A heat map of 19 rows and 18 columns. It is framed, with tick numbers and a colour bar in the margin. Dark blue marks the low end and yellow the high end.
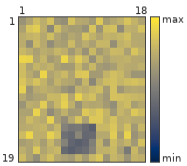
Histogram: skewed, a long tail of low values. Ninth with the lowest average: bottom middle. Odd patch: lower, in the bottom middle.
